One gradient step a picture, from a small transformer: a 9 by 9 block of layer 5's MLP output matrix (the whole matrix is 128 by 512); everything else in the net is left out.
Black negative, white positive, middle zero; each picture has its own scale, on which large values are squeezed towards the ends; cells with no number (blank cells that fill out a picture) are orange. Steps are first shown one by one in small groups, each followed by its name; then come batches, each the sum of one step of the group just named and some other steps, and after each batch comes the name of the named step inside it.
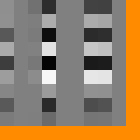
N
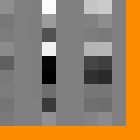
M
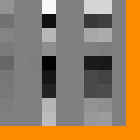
M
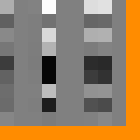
M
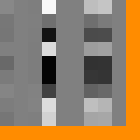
M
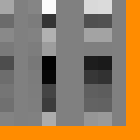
M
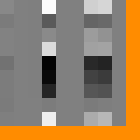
M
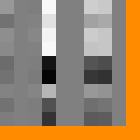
M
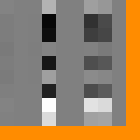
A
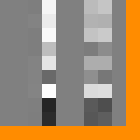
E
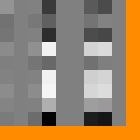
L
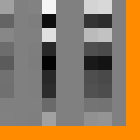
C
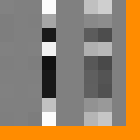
L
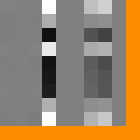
L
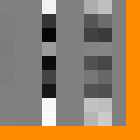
A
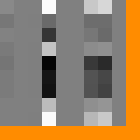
C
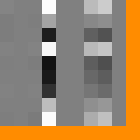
L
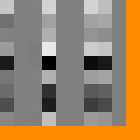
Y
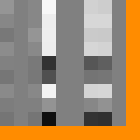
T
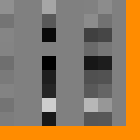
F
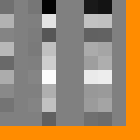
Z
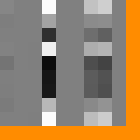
Y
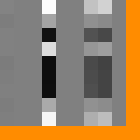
F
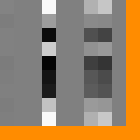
F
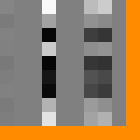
F
